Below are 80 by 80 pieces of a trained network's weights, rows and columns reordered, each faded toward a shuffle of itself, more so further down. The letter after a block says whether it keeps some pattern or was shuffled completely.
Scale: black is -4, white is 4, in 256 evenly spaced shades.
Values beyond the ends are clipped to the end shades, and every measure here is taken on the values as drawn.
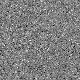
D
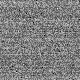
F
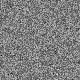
D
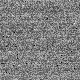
F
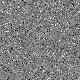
D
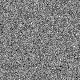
D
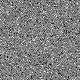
D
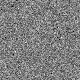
D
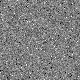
D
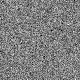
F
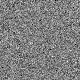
D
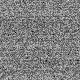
F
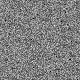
D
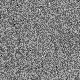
D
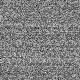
F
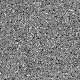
D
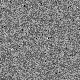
D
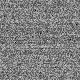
F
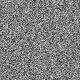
D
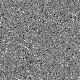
D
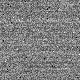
F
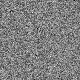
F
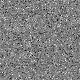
F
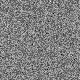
D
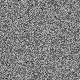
D
